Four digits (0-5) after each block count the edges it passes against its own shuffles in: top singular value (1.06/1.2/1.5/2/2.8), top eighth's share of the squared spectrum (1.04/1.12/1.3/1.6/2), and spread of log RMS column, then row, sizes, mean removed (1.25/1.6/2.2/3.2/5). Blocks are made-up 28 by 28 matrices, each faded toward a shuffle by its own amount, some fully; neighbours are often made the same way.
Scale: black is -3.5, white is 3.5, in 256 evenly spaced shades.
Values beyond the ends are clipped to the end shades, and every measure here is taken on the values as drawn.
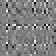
4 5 2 3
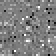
3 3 1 0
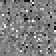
0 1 1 0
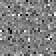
1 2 0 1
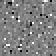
0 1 0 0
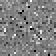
0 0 0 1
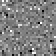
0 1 0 0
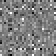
3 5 2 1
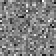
1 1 0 1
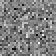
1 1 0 0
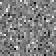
0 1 0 0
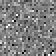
0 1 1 1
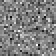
1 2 1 0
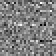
3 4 1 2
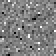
0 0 0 0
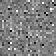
0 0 0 0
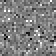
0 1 0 0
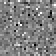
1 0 1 0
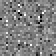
1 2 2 0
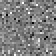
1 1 0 0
